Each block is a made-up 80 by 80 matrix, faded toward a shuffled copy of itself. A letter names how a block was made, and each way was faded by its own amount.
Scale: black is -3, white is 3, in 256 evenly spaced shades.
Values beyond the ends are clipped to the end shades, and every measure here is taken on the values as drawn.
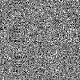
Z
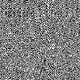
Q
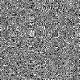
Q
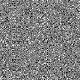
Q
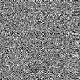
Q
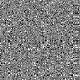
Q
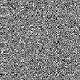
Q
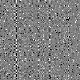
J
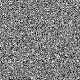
Z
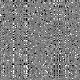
J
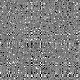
J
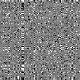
J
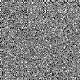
Q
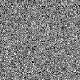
Z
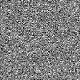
Z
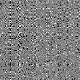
J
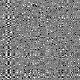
J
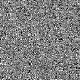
Z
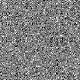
Q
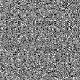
Q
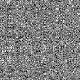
Q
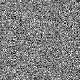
Z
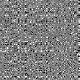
J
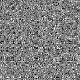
Q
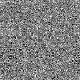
Z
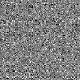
Q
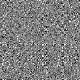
Q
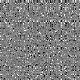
J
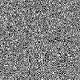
Z
